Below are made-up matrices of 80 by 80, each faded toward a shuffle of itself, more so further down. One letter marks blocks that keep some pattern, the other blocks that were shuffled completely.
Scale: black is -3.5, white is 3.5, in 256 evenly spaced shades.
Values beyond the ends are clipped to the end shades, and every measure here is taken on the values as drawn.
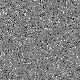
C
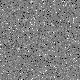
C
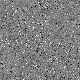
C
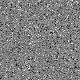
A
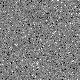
C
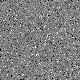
C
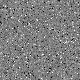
C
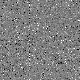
A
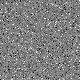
C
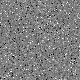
C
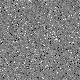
C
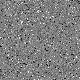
C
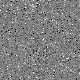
A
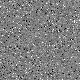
C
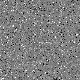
A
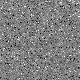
C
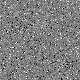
C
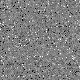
A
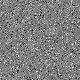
C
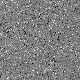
C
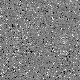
A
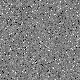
C
